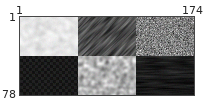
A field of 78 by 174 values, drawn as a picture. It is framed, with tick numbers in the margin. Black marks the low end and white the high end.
The table splits into 2 rows of 3 panels. Panel 1,1: very high, blotchy, faint in contrast. Panel 1,2: low, slanting up to the right. Panel 1,3: middling, fine-grained, strong in contrast. Panel 2,1: very low, checkered, faint in contrast. Panel 2,2: high, blotchy. Panel 2,3: very low, streaked across, faint in contrast.
